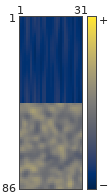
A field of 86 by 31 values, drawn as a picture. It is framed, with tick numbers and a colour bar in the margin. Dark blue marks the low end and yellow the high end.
It is made of 2 by 1 panels. Panel 1,1: very low, streaked downward, faint in contrast. Panel 2,1: middling, blotchy.
